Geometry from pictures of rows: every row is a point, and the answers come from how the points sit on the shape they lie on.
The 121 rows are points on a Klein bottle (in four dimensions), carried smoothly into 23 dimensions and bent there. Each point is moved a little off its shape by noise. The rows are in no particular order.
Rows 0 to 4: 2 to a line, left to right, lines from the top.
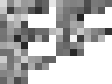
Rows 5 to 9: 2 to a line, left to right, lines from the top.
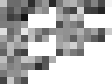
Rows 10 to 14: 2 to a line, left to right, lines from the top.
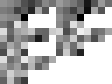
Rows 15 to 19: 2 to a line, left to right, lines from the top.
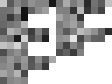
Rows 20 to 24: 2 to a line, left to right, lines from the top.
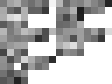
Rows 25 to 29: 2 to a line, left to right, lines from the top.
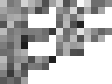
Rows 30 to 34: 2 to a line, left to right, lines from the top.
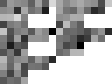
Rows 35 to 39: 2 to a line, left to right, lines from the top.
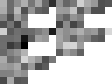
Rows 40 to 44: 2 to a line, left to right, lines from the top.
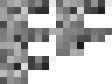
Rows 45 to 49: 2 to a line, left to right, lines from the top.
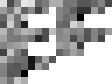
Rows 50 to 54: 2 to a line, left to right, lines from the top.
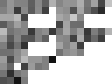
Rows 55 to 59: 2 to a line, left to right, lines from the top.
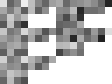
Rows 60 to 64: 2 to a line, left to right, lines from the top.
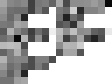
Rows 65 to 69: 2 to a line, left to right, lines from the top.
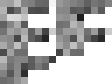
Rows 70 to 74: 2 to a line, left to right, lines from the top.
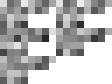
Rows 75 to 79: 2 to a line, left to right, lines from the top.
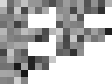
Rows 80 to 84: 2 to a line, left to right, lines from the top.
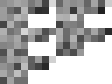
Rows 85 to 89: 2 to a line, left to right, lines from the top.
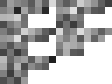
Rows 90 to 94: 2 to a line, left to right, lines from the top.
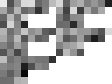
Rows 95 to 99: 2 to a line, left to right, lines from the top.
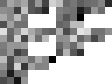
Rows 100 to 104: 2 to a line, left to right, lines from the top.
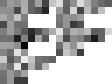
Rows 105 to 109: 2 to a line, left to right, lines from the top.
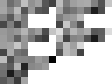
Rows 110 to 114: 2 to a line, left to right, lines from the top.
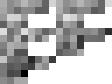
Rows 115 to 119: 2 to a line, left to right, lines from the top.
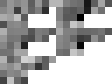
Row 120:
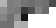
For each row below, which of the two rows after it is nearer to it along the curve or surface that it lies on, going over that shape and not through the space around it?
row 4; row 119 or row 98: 119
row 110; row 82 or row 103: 82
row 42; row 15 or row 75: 15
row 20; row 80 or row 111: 111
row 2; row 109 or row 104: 109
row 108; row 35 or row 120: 35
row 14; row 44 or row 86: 86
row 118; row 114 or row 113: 113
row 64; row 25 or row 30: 30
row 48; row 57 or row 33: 33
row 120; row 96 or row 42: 96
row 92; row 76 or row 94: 94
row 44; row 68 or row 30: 68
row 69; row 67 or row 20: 67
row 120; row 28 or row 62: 62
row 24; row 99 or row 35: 99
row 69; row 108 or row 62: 62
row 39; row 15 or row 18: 18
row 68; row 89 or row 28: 28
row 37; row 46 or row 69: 46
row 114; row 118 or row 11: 11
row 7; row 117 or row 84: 84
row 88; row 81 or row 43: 81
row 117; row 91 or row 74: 91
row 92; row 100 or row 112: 112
